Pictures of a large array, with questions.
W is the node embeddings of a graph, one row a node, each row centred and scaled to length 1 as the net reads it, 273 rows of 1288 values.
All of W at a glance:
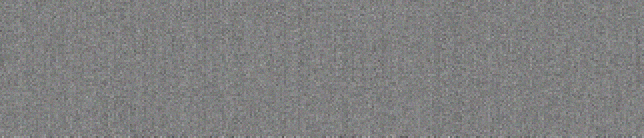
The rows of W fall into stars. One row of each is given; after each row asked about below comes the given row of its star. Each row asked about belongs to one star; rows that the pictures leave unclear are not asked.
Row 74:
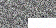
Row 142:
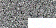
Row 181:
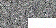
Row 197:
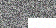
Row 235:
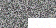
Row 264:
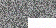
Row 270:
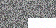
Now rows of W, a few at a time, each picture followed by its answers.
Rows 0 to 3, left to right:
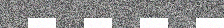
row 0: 264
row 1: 270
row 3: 197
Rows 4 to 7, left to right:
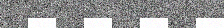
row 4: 181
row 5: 264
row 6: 197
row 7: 74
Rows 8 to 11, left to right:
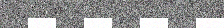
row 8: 197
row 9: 264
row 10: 142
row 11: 197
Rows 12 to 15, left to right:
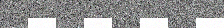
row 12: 74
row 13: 197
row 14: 270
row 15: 270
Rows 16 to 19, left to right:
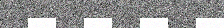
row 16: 74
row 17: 181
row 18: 74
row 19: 235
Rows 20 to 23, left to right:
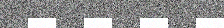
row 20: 74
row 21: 264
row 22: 264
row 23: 235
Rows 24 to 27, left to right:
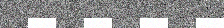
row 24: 270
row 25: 74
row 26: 197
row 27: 197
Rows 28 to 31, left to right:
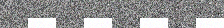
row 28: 74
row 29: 74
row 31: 235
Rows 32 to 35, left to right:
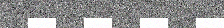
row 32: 142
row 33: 197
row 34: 142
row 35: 264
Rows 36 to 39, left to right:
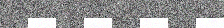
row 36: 74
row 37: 142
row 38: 74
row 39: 235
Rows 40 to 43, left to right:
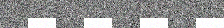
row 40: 74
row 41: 270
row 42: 264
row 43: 270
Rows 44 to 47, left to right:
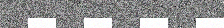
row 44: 142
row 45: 197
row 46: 181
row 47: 74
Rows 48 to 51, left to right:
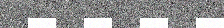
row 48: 264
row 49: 74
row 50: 270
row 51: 197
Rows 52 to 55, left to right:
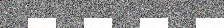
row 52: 235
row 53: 197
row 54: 74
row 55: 142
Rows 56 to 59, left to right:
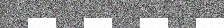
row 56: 270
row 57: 264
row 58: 264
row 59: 181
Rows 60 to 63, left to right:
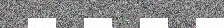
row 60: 181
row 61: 181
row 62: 181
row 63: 270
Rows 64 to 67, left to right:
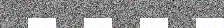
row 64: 197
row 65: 264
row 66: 270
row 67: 74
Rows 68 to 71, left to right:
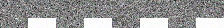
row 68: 181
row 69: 142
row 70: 74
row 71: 197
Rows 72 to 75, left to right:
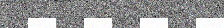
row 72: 142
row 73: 235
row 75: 270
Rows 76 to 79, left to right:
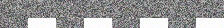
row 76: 270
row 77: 181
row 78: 181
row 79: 181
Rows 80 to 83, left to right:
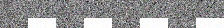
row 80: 235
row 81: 235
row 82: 270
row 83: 197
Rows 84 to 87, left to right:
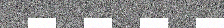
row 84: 197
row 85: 197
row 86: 235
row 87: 264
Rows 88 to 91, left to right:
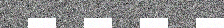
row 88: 270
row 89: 270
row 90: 270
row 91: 197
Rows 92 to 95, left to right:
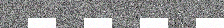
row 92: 270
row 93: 264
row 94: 142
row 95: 235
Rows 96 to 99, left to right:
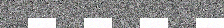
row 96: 235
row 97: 197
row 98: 270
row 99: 235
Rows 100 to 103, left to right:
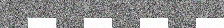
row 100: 142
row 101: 264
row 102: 270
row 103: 235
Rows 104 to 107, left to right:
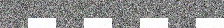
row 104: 142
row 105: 142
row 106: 235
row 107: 264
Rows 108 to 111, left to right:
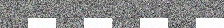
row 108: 181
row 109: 197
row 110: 74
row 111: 270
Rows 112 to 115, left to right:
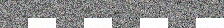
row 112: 181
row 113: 197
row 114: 270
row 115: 142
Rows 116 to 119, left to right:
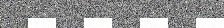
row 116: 181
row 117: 264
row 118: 181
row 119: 235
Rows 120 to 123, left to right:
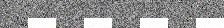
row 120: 270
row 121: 142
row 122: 235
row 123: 181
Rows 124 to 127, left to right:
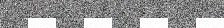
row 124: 74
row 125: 235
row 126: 235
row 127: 197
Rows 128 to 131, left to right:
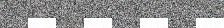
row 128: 197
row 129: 74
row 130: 74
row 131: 270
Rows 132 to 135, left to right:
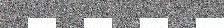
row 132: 264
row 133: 235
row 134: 197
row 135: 197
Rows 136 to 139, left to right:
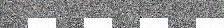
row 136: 270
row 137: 264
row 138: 235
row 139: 235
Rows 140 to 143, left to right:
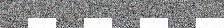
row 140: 235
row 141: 74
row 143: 264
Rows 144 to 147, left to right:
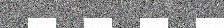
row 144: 264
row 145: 142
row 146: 235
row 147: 142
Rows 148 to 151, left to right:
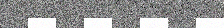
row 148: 197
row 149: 181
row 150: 197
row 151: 74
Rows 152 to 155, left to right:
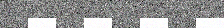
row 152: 235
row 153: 142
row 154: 181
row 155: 270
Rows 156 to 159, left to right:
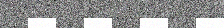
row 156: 142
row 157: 264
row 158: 235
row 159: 74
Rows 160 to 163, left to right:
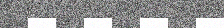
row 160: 235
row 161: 74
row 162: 142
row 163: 181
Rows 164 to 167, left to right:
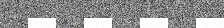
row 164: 264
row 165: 197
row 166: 197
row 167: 181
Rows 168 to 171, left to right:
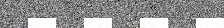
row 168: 181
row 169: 142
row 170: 197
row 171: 74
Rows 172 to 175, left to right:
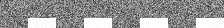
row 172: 235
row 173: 197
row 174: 270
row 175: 270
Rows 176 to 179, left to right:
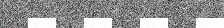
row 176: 270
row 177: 142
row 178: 74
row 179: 235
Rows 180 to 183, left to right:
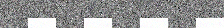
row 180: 264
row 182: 142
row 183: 74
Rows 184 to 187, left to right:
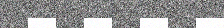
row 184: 142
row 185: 270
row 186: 270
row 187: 264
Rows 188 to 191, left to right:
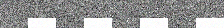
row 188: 197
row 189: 270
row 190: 181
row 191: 270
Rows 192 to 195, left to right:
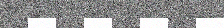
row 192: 264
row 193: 264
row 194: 264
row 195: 74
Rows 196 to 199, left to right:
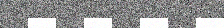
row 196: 142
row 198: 270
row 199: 74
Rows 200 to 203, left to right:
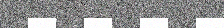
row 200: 197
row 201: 181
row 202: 264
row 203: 264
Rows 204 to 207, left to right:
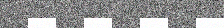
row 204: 270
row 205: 264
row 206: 197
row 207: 235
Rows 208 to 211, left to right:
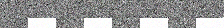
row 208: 264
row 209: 74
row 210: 181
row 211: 181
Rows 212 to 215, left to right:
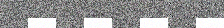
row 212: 142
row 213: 142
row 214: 235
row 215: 264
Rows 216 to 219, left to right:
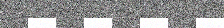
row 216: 74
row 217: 142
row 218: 142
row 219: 181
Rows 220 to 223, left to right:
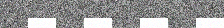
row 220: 270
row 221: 142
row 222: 74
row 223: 74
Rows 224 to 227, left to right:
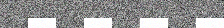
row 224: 181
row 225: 270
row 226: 142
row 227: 142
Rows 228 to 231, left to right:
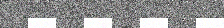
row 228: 181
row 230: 142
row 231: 181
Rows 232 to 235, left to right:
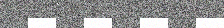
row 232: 197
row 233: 264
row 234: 197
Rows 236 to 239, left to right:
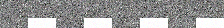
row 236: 181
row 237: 264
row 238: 197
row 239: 197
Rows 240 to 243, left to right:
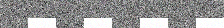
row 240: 197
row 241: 270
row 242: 264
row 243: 181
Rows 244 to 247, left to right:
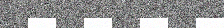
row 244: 235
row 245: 74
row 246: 74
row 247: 197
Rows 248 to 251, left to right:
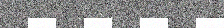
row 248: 264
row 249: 181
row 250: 142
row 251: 235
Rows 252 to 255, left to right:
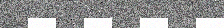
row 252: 235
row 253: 181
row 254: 142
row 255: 197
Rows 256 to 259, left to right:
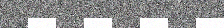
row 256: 270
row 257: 197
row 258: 264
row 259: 74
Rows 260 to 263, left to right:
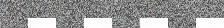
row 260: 142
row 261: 142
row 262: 142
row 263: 270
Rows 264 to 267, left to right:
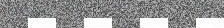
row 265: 197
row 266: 235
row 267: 74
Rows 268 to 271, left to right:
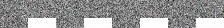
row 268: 270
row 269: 74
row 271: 74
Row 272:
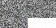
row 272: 270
